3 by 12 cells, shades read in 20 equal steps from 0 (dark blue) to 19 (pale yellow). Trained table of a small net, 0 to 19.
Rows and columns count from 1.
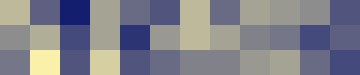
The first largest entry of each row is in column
1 7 2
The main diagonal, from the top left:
14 13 5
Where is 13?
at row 2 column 2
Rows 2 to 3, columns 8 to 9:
12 9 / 9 11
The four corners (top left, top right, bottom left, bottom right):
14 5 8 4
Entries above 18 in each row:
0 0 1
